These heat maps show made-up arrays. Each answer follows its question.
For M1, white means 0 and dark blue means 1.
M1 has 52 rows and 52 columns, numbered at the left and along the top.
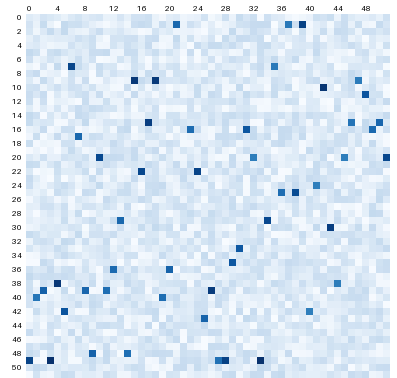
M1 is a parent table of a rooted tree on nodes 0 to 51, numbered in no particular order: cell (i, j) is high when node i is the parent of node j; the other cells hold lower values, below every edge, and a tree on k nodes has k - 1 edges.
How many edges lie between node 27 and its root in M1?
3
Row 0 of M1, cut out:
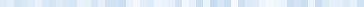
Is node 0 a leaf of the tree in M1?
yes
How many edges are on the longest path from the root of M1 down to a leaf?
22
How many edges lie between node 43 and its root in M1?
5
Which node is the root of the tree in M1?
22
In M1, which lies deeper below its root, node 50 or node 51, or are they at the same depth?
node 50
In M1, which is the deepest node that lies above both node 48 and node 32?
20
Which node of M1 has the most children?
49
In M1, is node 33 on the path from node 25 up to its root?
yes
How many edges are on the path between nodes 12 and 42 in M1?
4
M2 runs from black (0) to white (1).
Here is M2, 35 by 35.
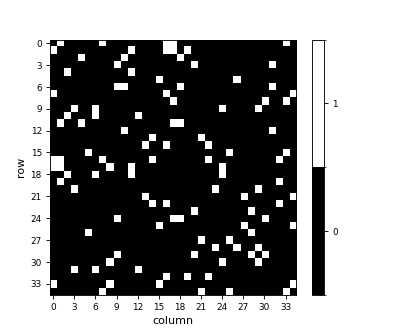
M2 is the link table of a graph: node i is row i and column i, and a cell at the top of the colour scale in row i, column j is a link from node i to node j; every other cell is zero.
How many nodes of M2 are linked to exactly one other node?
0
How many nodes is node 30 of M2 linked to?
3
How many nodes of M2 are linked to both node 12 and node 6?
2
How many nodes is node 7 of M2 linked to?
3
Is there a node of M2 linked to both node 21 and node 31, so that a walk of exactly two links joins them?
no
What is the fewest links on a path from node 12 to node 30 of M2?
5
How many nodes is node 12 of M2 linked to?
2
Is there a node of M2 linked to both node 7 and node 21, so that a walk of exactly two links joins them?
yes
